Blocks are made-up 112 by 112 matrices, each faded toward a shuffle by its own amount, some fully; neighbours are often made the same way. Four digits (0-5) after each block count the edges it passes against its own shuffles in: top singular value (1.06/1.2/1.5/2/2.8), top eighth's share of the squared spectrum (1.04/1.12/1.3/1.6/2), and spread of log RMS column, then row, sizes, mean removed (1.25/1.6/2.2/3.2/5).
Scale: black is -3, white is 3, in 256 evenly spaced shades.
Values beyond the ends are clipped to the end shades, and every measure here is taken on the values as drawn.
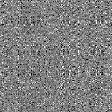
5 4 3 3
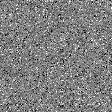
3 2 1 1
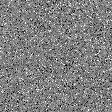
0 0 0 0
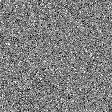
0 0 0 0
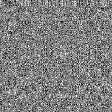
4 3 2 2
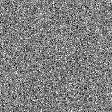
3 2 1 1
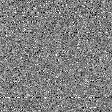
2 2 0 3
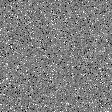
0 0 0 0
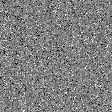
0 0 0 0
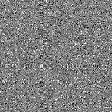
4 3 1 1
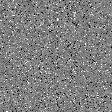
2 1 1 0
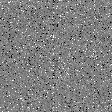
3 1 1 0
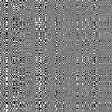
5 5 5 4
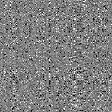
4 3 3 2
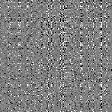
5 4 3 2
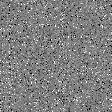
3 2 1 1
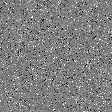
0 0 0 0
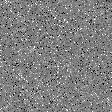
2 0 0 0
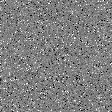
2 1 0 0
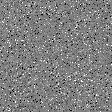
2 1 0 0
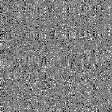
4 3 3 2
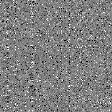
4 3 2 1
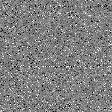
3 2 0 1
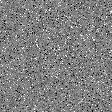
2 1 0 0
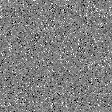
2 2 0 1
